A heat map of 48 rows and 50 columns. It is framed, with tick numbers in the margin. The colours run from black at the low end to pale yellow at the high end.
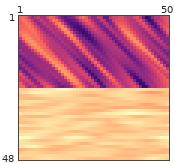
The table splits into 2 rows of 1 panel. Panel 1,1: middling, slanting down to the right, strong in contrast. Panel 2,1: very high, streaked across, faint in contrast.
